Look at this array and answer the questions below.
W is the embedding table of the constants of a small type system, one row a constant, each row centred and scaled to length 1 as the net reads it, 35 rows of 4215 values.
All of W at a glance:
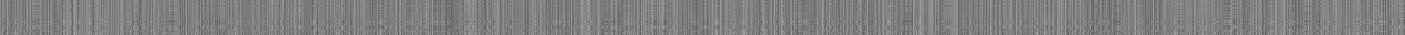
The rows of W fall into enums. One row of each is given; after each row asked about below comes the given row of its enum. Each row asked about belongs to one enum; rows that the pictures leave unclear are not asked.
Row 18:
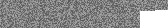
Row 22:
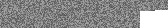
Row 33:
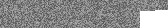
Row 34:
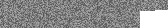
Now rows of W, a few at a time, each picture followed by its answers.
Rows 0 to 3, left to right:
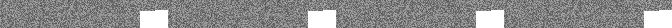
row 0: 18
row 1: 34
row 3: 18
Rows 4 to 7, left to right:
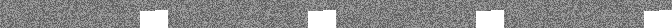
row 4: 18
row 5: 33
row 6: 22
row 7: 18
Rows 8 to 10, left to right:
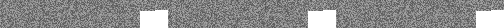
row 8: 18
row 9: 34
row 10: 18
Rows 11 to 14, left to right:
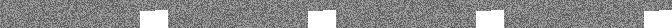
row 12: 22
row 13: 18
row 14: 22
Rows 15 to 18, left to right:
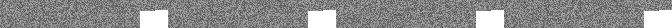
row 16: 18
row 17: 22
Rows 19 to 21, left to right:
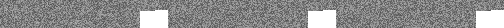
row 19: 33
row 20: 22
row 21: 22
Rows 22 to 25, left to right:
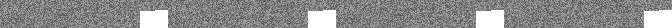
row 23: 33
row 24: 22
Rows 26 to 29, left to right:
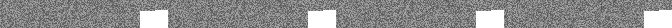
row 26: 18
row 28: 18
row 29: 34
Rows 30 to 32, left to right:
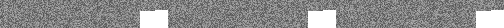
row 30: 34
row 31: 22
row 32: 33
